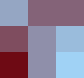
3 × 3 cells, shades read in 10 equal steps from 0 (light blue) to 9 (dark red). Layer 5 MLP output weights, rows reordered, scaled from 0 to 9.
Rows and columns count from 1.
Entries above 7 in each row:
0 0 1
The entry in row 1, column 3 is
5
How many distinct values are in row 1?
2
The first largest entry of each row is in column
2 1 1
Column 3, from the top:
5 1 0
